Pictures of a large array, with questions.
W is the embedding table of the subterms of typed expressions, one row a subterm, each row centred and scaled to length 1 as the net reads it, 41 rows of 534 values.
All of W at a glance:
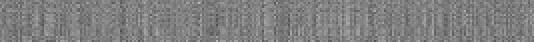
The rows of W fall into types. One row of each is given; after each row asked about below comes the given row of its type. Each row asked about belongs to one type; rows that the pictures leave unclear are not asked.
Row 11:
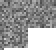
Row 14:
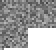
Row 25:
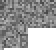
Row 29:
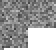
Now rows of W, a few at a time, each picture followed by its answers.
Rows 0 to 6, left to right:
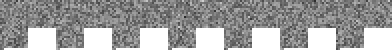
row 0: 11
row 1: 25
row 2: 14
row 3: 29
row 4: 29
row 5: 25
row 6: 29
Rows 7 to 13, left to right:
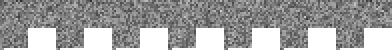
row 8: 11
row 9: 14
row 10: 11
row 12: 29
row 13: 25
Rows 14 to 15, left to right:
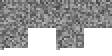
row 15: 25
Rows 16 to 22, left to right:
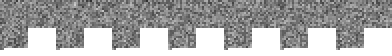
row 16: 11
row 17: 25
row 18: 11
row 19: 25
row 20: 11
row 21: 25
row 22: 11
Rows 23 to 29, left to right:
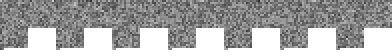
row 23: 29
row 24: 25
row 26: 14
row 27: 25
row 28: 14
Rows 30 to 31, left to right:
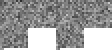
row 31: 29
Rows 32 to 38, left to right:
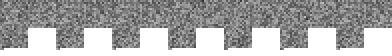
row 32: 29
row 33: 14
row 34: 14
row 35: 25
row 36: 11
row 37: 29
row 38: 14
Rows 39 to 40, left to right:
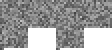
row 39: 29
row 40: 29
